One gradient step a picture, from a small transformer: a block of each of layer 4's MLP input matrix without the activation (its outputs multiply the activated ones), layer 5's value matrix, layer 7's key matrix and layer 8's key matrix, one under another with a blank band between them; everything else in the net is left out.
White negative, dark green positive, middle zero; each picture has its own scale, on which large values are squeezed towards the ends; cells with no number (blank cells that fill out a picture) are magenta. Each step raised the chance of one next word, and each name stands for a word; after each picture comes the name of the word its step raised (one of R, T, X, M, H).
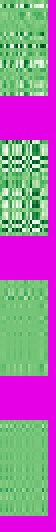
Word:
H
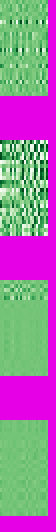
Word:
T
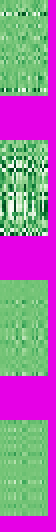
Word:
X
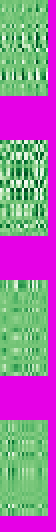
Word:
T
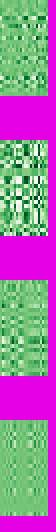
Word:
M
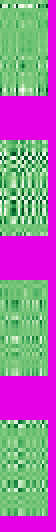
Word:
H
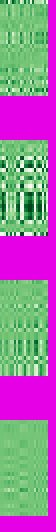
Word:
X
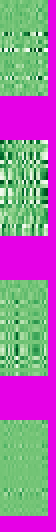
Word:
T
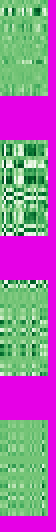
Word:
M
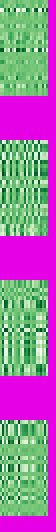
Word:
T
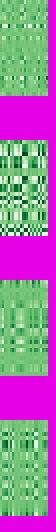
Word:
M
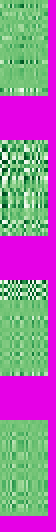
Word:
H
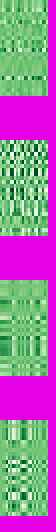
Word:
T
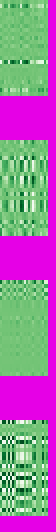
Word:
H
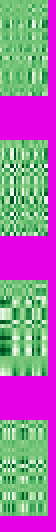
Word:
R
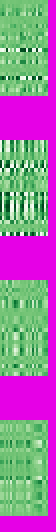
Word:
X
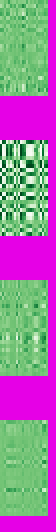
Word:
M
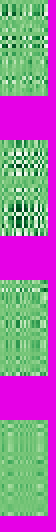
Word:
R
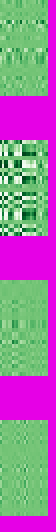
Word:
M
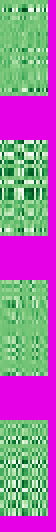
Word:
T
